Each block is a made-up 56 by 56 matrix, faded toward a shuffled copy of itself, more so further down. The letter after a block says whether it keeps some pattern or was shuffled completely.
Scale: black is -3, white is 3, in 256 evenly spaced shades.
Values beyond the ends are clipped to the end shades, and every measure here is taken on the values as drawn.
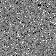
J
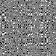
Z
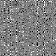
Z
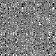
Z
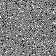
J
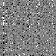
Z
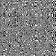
Z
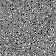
J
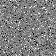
J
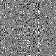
Z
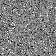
J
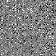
Z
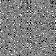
Z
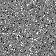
J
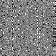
Z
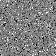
J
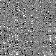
Z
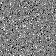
J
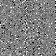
Z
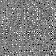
Z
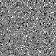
Z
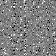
Z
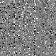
Z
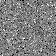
J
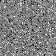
J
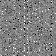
Z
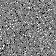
J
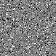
Z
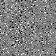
Z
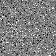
J
